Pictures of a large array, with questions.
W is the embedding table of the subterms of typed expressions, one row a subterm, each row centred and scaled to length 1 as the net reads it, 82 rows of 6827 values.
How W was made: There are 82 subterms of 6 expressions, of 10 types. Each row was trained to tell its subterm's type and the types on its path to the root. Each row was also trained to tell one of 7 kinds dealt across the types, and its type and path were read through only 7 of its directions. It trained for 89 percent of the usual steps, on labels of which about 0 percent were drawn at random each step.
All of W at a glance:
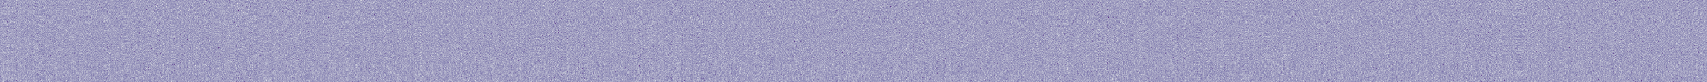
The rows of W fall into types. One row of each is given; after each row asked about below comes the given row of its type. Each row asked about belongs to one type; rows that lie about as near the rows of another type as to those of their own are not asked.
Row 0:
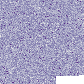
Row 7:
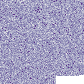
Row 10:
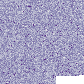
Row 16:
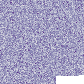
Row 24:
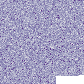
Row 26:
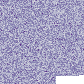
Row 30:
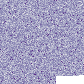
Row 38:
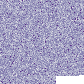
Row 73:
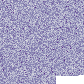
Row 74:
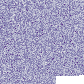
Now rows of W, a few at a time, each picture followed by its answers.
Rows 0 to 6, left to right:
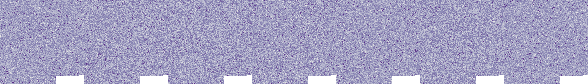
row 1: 38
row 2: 24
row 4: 74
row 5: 16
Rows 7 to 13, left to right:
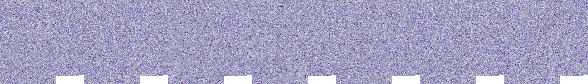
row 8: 38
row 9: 16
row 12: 38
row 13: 10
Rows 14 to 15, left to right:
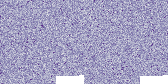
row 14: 10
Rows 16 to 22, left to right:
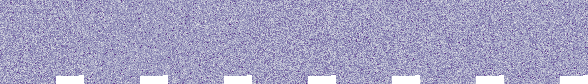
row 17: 16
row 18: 24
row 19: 26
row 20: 30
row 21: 7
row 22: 7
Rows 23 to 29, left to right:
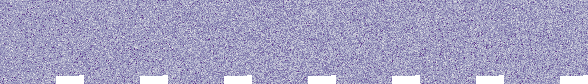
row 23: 10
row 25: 0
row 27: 0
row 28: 24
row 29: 74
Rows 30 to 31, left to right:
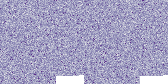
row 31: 7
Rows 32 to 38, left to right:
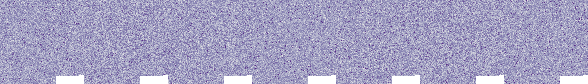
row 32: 0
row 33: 74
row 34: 38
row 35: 7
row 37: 0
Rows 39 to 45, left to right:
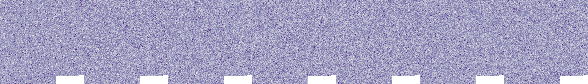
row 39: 16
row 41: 74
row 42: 7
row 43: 24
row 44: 10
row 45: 16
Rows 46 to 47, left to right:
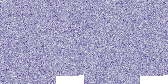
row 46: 38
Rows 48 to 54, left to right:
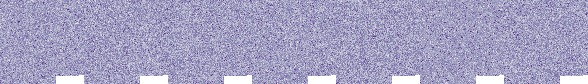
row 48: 24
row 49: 38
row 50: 73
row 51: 30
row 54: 16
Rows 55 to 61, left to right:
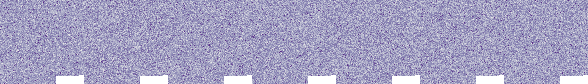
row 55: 16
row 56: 24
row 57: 0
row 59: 16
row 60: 38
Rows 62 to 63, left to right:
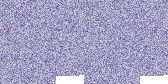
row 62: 74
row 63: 10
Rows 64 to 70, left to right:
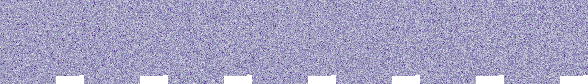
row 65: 24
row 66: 24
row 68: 74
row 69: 30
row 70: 10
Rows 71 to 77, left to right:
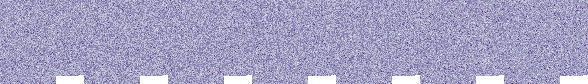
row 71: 73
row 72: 73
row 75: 74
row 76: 38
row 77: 7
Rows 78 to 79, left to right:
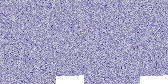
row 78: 74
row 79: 7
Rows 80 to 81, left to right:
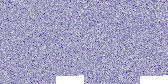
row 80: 30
